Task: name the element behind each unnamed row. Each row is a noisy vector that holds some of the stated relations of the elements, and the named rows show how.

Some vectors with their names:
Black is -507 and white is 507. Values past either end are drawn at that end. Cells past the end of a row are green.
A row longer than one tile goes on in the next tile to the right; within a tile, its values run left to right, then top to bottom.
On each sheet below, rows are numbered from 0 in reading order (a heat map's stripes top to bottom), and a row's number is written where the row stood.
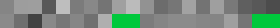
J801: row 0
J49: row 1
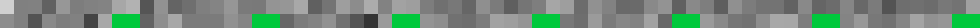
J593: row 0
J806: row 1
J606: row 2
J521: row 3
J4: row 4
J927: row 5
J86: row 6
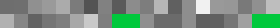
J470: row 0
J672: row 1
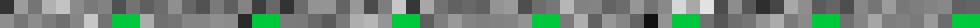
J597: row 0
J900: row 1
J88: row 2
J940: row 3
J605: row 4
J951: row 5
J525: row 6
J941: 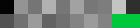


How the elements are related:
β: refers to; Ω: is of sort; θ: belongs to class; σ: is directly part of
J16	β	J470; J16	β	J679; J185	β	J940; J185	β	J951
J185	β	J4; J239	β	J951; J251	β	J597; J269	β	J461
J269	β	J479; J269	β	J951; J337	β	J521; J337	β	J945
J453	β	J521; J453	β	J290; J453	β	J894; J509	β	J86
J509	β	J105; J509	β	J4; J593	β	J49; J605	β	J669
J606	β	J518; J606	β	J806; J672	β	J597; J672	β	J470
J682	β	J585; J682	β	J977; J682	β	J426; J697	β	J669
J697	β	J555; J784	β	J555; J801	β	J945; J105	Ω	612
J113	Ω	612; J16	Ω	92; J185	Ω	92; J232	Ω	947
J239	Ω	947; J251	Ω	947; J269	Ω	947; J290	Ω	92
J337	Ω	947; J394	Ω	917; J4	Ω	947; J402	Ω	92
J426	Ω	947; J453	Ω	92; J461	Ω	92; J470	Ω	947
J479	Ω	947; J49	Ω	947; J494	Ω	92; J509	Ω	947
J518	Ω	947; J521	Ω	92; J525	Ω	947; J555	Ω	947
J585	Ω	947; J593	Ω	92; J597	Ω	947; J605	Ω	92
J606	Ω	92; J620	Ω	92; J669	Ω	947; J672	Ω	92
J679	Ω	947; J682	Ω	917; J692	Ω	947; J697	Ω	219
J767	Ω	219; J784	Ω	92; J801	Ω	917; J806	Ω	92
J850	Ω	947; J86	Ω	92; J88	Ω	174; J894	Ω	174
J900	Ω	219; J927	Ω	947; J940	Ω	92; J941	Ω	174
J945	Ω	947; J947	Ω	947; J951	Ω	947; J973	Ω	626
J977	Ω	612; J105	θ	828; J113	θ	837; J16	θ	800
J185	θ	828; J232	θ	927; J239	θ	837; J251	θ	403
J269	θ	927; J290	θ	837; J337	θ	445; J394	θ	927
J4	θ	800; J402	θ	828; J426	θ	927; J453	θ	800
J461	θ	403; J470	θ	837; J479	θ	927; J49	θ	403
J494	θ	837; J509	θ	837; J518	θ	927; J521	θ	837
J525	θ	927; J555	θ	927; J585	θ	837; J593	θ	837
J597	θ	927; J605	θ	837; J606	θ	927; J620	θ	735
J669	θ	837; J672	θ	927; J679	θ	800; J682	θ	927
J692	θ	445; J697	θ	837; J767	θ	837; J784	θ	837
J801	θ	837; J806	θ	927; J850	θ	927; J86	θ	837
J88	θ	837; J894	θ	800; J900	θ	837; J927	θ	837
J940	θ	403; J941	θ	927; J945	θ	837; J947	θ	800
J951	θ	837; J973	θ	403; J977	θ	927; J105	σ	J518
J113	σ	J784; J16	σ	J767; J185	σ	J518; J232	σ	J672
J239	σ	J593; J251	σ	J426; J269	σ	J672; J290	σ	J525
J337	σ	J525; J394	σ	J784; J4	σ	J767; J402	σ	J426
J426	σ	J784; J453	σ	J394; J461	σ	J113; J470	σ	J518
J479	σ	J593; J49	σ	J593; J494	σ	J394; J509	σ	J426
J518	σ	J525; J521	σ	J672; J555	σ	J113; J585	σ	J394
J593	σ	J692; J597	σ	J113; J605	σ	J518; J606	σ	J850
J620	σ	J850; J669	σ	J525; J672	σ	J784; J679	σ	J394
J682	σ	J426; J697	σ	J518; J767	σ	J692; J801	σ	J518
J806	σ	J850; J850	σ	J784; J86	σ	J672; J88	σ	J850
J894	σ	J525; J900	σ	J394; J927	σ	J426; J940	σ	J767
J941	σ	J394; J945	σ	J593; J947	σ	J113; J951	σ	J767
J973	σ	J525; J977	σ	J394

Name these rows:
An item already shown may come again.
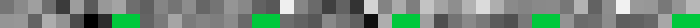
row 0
J697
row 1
J479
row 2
J185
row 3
J337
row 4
J672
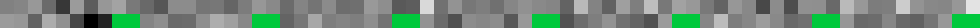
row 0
J697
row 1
J113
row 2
J479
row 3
J509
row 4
J682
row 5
J669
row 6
J16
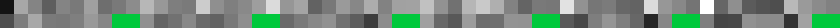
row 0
J394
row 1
J16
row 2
J606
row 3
J251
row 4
J269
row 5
J239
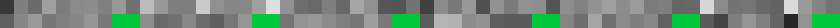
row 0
J977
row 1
J16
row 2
J973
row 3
J555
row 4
J692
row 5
J269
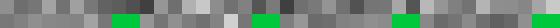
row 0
J49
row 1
J597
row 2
J105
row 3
J453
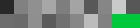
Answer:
J894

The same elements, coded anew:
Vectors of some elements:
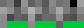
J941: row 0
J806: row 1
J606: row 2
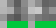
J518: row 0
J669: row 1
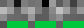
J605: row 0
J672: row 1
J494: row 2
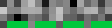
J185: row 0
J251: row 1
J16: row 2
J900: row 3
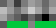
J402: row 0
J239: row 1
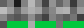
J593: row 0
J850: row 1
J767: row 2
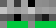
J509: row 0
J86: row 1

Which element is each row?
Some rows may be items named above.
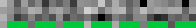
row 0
J692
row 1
J88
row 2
J394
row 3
J951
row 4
J49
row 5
J105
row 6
J697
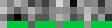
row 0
J479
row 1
J973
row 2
J337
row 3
J894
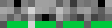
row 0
J801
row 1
J4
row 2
J402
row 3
J682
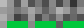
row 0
J692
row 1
J977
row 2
J113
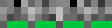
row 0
J682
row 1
J402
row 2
J453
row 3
J113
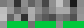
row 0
J894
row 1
J620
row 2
J251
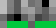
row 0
J269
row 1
J682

